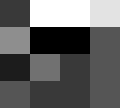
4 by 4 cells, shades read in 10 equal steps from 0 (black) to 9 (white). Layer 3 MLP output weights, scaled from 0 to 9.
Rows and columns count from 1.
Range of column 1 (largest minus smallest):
4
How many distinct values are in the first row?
3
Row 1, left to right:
2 9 9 8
